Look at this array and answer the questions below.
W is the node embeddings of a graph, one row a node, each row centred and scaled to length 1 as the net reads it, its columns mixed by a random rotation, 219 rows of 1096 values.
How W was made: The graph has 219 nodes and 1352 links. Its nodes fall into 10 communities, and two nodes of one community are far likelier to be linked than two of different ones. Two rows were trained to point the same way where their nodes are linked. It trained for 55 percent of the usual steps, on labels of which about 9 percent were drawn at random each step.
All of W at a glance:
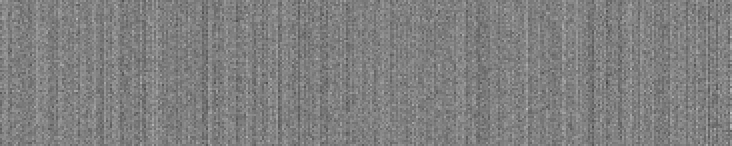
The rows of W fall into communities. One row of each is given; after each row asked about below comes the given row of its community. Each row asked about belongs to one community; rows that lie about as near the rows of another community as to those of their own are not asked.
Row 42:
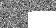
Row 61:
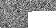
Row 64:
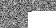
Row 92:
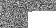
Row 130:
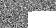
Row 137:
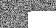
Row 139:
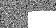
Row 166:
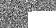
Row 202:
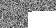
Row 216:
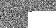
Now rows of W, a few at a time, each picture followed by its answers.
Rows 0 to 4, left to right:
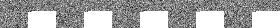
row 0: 42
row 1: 130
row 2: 92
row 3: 166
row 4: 61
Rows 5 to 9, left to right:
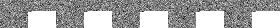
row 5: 137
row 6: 64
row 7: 216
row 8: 64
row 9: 137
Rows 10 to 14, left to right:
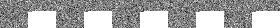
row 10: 130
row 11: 92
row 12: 64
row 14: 130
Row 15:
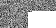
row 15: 137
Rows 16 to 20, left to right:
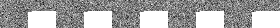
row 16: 92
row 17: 137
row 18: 137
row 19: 166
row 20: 137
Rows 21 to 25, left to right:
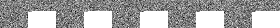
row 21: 130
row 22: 166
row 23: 64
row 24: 137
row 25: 137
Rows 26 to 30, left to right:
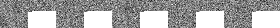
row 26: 61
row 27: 137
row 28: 92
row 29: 137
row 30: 92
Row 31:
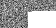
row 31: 202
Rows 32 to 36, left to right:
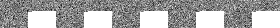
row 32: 92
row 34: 216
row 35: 202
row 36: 216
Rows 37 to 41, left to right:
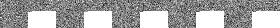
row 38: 166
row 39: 202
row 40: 64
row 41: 130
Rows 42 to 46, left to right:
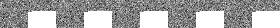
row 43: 64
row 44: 130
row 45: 61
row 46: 64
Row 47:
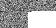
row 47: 42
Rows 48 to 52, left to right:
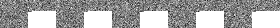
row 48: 166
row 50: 202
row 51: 42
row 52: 139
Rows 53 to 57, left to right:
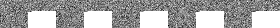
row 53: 216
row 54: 130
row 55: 166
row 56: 137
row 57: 202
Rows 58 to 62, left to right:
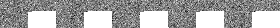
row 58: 130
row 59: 64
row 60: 139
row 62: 42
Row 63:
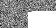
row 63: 137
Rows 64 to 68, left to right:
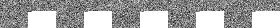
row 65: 92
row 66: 166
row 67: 130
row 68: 137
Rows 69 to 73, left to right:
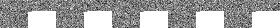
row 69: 137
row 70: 166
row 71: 64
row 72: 166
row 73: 42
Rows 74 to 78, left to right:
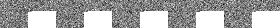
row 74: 92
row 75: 130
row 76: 61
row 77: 139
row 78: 139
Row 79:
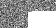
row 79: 130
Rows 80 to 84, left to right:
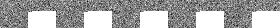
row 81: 61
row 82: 166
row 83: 166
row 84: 130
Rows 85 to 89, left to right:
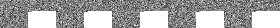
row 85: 166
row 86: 42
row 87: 42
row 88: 202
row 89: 42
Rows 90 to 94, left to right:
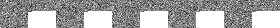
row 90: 64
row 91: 139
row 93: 139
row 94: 92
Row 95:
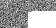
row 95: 130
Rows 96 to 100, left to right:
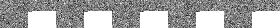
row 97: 64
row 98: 64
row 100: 216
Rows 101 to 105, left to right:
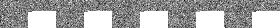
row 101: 139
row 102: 166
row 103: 130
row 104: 166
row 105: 92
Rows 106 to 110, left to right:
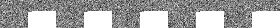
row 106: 202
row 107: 64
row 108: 137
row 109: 61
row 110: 130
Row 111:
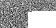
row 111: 216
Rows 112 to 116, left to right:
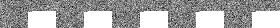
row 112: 92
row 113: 42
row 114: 130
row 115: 202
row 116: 64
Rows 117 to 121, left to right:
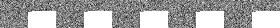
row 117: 139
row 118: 137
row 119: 166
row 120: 216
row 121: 166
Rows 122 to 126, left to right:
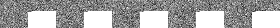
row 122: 202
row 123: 216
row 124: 166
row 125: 216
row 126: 64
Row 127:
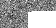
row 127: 166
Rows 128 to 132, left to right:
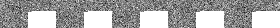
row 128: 92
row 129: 166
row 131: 92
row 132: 92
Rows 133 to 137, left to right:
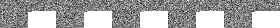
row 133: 202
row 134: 64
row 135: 166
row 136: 166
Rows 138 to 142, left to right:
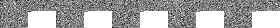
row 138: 202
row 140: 64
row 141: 61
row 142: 61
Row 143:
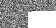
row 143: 216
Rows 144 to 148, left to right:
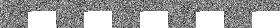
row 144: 92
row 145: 64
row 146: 92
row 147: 216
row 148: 139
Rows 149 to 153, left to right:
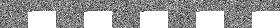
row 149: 61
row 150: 139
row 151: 216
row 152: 166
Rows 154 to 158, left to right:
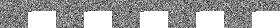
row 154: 64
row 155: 42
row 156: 61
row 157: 202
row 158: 139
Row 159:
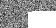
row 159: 130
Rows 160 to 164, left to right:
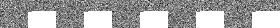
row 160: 139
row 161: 130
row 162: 139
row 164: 64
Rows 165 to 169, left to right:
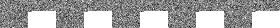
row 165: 137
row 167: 137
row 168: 202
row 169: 64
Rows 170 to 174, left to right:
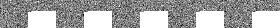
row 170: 42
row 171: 137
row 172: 130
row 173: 130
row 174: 137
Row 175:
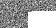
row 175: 137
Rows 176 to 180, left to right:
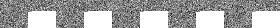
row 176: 130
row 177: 61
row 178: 166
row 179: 130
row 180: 130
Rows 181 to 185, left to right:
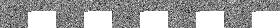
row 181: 216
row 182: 166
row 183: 64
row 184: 92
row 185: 61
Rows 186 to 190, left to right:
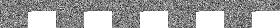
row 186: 64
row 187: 130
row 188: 61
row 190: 42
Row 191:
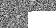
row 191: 139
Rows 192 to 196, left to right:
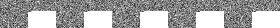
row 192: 137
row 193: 202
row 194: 202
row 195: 216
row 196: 61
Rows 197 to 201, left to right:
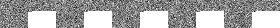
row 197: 92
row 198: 166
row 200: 64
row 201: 42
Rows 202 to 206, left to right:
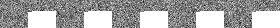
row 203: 130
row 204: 92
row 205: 92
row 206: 61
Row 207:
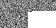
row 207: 61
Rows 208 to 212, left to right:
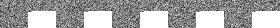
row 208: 137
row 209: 92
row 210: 61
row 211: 216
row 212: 42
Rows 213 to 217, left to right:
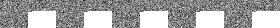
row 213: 64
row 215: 137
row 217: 202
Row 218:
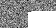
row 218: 202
